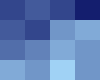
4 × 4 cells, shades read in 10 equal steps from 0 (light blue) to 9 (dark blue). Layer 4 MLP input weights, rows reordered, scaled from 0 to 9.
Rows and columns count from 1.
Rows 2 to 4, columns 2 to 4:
7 3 2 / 4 2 3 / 3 0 3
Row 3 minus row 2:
-1 -3 -1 1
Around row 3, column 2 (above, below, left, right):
7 3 5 2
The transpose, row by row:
7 6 5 2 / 6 7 4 3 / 7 3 2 0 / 9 2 3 3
